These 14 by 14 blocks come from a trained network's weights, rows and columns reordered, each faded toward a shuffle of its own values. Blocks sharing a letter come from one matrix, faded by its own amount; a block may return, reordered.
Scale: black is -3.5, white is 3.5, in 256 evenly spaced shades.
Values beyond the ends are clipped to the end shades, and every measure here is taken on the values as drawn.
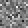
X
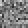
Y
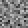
Y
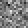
Y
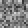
Y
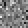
X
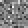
X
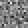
X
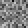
Y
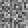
Y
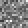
X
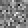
X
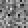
X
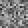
Y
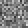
Y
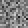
X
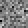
X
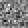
X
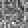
Y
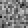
Y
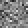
X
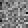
Y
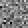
X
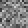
Y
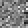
X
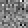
X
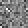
X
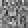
Y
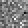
X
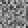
Y
